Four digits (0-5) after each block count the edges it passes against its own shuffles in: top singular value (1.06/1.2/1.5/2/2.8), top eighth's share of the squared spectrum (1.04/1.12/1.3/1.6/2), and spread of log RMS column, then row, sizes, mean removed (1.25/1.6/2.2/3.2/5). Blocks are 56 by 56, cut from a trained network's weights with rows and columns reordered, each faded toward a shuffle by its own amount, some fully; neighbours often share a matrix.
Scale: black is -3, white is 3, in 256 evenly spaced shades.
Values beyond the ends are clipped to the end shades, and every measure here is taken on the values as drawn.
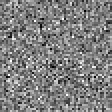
3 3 0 1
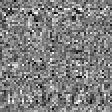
3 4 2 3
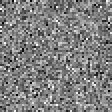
0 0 0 0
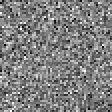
2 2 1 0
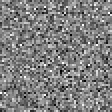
2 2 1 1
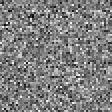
2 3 0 2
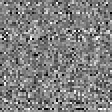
3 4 1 3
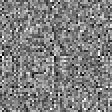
3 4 2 2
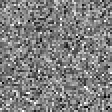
0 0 0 0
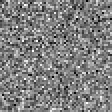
0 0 0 0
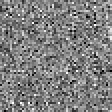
2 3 2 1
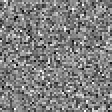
2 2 0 0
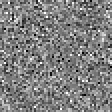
0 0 0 0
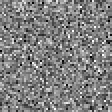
0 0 0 0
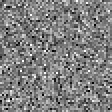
0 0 0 0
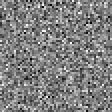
1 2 1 1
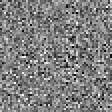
2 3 1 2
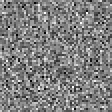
2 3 1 1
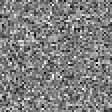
1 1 0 0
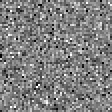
1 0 0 0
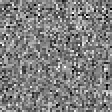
2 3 2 1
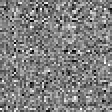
3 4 2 2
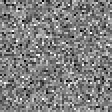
0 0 0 1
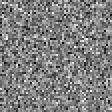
2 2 0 1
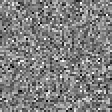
2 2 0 1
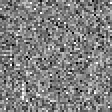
1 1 0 0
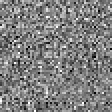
3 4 1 2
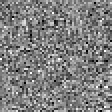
3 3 1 1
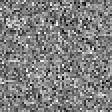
2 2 0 1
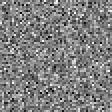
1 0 0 0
